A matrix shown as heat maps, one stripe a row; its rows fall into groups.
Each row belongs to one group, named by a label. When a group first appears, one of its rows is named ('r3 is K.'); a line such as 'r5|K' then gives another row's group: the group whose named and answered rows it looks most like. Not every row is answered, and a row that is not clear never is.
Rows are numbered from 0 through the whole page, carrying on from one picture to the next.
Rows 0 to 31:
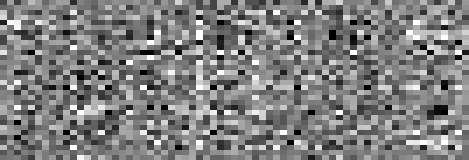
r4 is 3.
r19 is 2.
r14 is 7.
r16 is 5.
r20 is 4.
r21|5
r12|2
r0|7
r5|5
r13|3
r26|4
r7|3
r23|3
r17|4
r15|2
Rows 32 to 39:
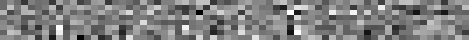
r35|3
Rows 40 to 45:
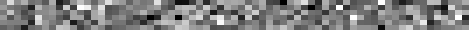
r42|4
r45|4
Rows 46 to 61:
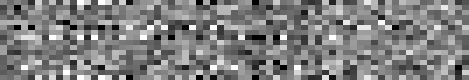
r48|7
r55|4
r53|7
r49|4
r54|7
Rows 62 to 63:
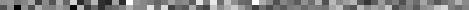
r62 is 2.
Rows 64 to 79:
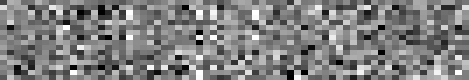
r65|5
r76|3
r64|3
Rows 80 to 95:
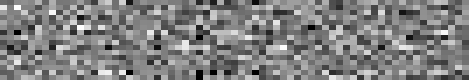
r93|4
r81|5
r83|2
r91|3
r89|4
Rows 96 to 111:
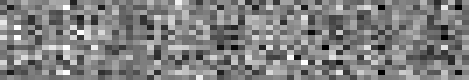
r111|3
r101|5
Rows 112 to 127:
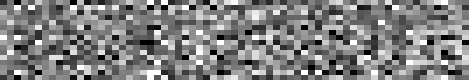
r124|3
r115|2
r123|5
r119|5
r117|7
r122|4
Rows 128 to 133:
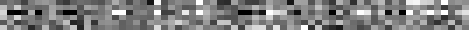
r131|5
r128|3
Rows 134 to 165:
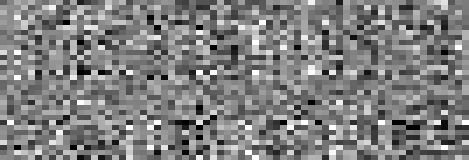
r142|2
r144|5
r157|4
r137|5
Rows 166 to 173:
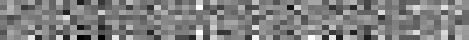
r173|2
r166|2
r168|4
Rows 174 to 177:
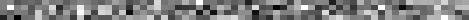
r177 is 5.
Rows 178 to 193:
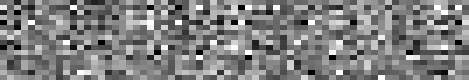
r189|3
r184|5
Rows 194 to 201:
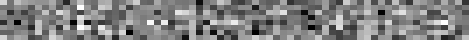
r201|5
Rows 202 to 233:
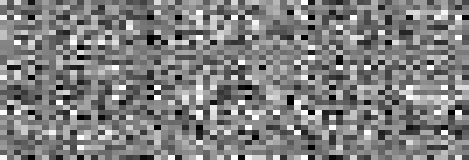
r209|7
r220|4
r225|2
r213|2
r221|3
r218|2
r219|3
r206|2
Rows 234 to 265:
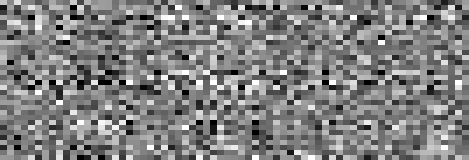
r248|4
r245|5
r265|2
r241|4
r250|2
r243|2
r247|2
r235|7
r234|5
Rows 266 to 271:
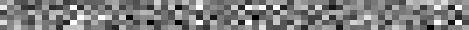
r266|3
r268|7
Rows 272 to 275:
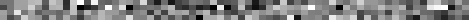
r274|5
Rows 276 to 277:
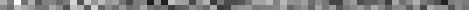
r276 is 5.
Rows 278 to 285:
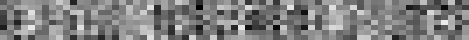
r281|7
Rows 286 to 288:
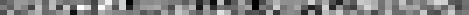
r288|7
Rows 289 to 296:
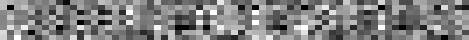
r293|2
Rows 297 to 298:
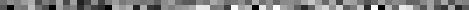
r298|4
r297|2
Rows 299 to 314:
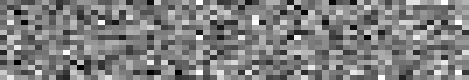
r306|3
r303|4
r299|3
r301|7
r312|2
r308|5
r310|4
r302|2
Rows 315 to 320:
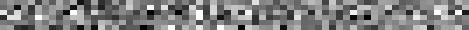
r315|2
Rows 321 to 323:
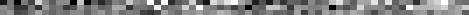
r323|7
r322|3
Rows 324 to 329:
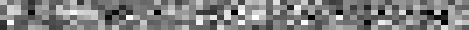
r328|4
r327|2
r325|3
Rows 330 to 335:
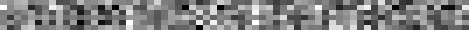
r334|2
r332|2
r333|4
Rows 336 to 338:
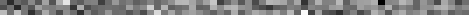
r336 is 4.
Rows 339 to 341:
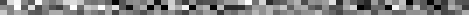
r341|5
